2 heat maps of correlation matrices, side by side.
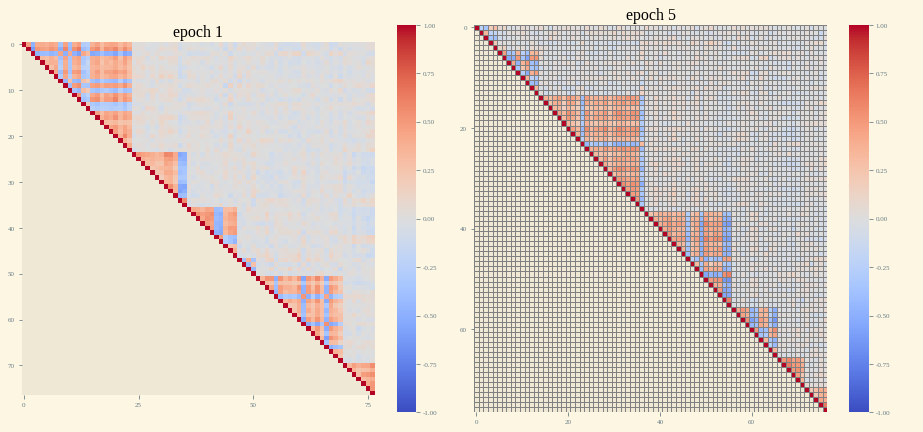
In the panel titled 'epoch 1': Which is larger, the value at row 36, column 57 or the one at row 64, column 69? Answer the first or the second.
the second
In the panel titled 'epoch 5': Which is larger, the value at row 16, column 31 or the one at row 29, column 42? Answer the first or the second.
the first
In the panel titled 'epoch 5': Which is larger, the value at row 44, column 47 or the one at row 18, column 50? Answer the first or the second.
the first
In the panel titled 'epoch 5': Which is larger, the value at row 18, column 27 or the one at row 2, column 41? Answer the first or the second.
the first
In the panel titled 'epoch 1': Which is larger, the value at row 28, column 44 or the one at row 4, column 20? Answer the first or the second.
the second
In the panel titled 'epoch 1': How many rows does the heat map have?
77
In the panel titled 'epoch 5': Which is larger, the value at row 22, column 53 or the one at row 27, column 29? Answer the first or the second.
the second
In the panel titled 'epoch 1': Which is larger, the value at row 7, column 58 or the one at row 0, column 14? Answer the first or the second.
the first
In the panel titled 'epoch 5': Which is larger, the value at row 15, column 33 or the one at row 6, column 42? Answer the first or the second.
the first
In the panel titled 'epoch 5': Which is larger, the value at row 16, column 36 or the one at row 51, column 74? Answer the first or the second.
the second
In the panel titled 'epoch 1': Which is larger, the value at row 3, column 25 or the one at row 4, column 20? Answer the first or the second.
the second
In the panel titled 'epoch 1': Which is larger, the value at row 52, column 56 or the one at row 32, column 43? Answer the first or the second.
the first
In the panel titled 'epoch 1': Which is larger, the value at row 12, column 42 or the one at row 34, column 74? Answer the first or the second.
the second
